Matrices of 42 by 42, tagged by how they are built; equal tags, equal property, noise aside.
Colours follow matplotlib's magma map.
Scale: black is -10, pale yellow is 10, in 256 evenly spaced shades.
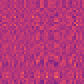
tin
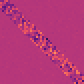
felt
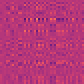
tin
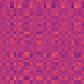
tin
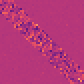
felt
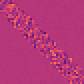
felt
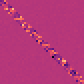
felt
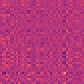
tin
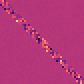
felt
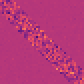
felt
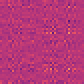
tin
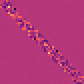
felt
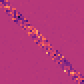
felt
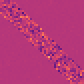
felt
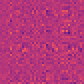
tin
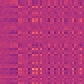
tin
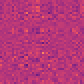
tin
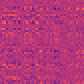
tin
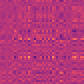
tin
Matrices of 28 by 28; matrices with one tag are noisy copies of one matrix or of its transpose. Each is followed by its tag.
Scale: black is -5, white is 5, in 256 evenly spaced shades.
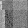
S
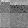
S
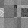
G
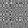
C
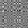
C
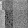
S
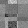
G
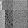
S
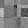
G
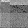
S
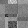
G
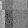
S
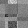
G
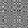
C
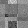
G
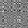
C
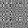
C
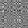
C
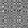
C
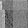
S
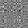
C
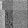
S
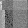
S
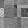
G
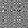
C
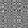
C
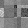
G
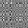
C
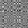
C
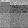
S
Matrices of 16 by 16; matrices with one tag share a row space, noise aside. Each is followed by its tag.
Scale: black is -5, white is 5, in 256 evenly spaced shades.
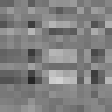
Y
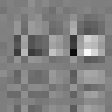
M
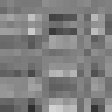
Y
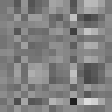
M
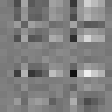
M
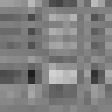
Y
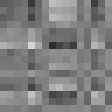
Y
